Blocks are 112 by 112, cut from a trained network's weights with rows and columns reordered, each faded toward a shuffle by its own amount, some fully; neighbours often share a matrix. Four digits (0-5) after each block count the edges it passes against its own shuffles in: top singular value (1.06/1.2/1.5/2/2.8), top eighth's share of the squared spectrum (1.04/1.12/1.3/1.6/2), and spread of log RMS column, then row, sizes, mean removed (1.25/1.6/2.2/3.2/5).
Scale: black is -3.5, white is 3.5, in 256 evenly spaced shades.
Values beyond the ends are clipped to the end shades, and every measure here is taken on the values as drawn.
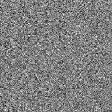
3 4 2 2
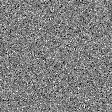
0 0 0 0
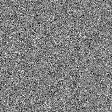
1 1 1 0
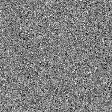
2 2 1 0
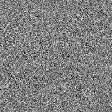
3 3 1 1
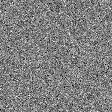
0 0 0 0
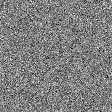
1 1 0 0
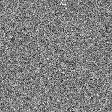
2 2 0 0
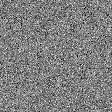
0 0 0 0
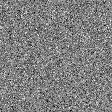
0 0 0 0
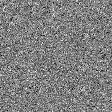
1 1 0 1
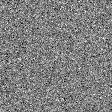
0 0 0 0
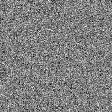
2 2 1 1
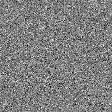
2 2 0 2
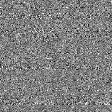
2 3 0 3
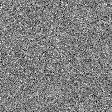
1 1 0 1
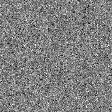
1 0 0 0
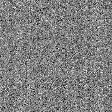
2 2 0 2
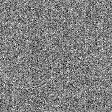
1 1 0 1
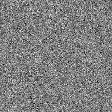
2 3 1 1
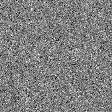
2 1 1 0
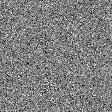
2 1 1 0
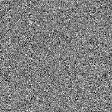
3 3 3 0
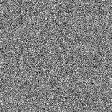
3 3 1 2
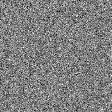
2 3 1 1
